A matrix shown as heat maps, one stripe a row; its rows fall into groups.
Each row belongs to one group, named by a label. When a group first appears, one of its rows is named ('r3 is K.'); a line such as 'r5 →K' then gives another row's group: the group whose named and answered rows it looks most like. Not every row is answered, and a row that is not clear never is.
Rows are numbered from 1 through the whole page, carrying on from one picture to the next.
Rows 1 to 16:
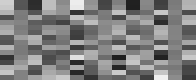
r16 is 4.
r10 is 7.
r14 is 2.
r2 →2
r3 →7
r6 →7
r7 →7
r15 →7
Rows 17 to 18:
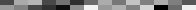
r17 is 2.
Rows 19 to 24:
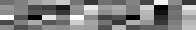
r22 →2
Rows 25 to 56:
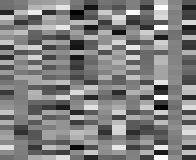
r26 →4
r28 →7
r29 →2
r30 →4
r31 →2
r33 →7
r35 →2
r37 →7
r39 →7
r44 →4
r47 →7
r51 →2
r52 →2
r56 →4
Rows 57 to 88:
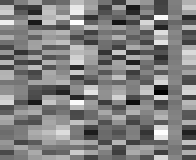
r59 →2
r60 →4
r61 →2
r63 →4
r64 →7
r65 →4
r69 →2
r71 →2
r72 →7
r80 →7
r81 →2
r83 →4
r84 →4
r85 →2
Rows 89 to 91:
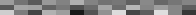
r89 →2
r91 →7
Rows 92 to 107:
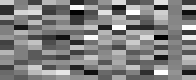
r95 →7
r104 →2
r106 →4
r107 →2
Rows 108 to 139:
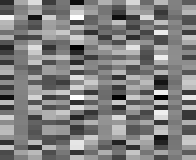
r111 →2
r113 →2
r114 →4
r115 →2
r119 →4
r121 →2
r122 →7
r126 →4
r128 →7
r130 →4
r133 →7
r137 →2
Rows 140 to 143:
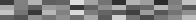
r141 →7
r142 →2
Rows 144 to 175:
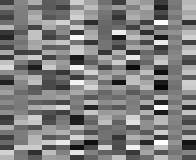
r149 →2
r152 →4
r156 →7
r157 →2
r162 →2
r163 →4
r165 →4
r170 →4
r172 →4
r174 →2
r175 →7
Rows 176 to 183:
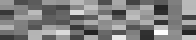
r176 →2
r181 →7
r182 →4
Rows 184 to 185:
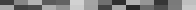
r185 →2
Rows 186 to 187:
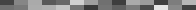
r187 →4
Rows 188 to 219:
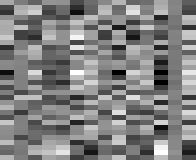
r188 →7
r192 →2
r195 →2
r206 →2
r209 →7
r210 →2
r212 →7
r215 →2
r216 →7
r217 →4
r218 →4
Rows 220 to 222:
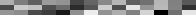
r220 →7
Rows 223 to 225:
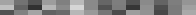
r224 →2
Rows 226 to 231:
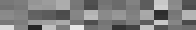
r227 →4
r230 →4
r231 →2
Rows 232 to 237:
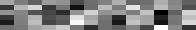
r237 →4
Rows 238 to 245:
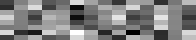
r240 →7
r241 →7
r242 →7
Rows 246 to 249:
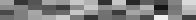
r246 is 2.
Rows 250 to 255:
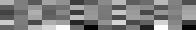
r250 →7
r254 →7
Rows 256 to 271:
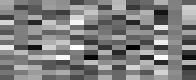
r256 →7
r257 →2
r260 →2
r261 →4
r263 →7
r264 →4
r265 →2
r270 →4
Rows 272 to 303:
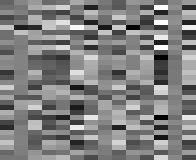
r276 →4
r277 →2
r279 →4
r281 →4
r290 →4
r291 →2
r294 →7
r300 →7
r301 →7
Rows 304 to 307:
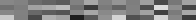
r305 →4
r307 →7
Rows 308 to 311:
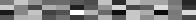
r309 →7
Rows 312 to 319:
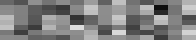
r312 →2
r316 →7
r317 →2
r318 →2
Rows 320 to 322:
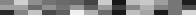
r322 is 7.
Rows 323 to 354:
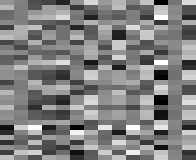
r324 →7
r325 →4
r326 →4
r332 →2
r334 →2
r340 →4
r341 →7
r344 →2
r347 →4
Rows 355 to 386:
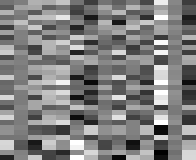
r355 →4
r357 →7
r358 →4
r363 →4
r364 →2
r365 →7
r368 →4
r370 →7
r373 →4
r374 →7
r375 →4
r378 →7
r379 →4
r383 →2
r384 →2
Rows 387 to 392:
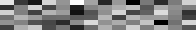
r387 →2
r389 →7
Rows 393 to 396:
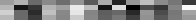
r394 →2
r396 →2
